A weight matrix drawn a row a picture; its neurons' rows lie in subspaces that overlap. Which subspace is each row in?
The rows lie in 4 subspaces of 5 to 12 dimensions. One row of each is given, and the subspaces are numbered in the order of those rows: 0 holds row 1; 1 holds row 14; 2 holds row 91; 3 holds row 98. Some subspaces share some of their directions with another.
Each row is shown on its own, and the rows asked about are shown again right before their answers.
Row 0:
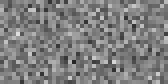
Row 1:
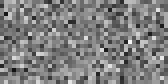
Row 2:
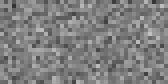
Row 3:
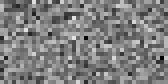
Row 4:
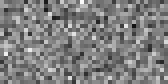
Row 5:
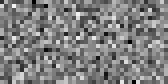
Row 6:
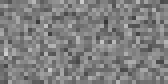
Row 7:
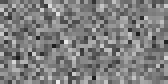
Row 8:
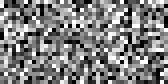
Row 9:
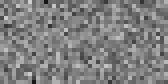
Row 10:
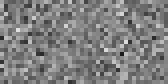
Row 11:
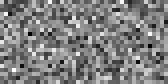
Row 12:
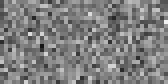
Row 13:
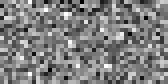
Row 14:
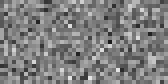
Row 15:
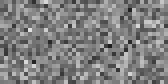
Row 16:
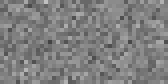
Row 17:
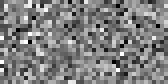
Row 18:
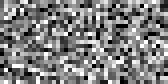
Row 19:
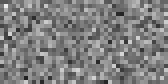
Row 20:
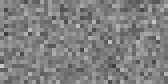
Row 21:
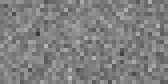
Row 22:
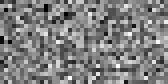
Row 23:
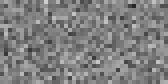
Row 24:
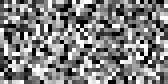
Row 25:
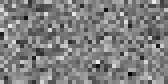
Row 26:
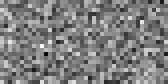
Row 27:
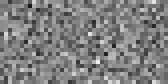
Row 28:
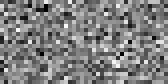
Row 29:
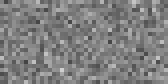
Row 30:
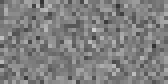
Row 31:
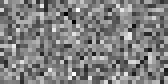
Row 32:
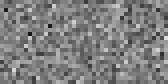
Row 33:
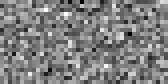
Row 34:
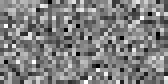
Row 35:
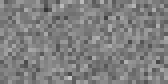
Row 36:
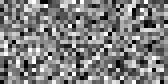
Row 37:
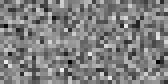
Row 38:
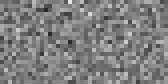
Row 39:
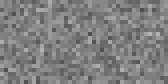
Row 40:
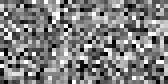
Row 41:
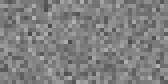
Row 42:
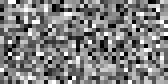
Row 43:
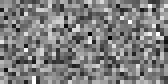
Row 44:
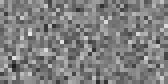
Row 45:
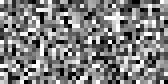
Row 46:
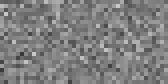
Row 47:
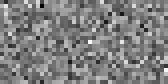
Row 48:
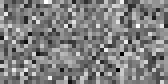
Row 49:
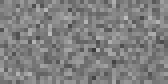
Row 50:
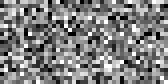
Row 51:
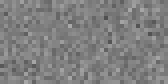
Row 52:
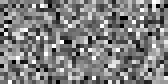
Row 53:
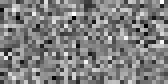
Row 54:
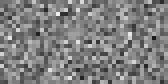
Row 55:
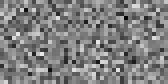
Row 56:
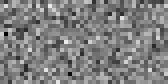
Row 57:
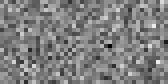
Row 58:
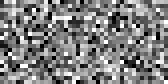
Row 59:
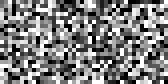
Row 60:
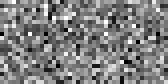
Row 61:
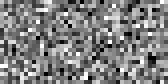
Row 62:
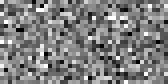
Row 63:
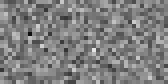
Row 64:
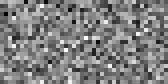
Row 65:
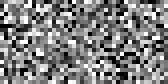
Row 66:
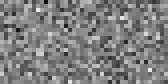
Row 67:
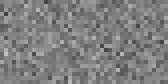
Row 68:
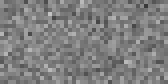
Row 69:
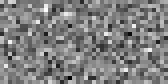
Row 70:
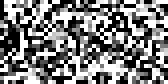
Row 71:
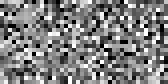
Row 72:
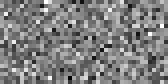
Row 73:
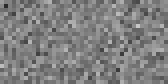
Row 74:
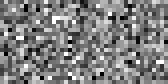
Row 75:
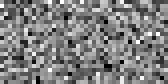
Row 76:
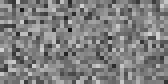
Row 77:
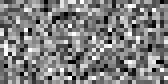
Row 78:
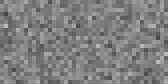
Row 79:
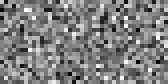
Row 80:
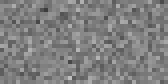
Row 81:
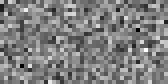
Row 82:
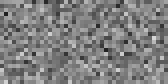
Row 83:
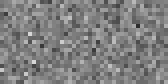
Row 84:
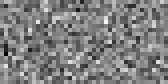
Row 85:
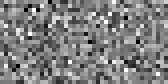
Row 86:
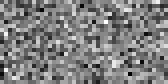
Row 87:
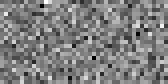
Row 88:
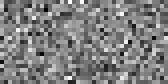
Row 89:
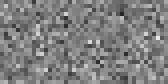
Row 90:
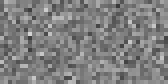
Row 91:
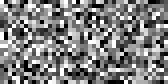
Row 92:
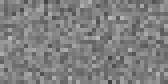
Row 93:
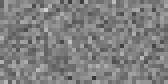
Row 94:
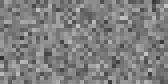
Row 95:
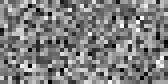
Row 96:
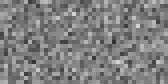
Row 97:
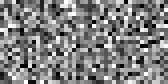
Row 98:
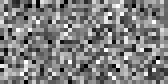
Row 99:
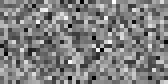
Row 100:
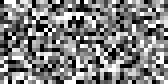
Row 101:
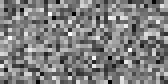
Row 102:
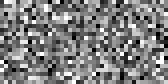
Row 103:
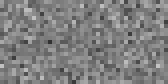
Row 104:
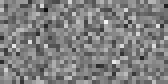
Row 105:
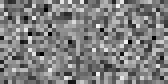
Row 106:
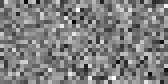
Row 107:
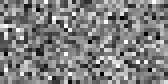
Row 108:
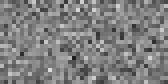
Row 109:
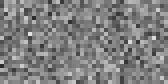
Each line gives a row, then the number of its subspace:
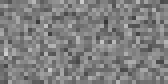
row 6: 3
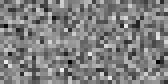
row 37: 2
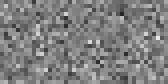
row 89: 3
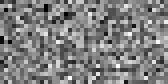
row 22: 2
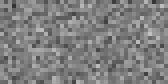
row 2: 2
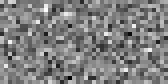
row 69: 2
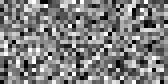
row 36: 2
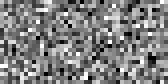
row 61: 1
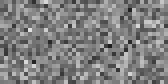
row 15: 2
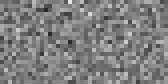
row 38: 2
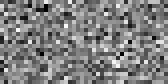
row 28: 2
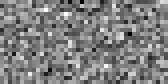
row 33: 1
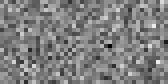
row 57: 2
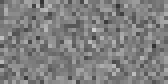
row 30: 3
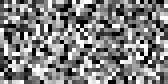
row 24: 3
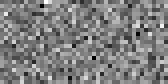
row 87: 3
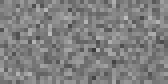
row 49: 3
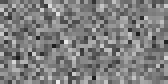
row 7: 3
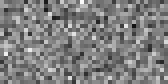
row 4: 3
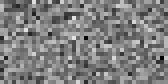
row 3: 2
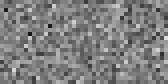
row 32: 1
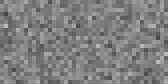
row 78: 2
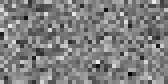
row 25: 2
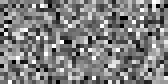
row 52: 3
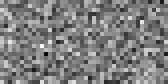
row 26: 2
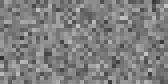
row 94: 3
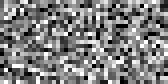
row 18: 0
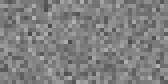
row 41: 1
